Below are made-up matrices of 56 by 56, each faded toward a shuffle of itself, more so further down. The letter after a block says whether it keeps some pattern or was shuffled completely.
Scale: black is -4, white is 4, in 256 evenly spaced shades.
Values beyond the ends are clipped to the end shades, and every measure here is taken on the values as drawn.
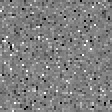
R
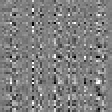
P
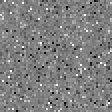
R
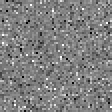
R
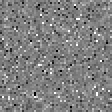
R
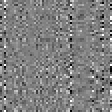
P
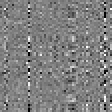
P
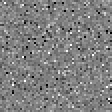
R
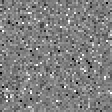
R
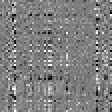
P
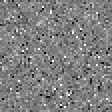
R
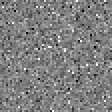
R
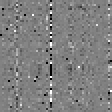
P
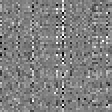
P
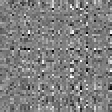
P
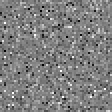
R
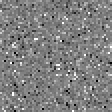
R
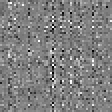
P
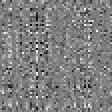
P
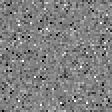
R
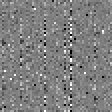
P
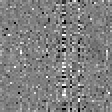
P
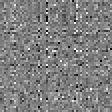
P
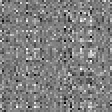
P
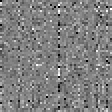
P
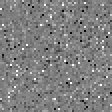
R
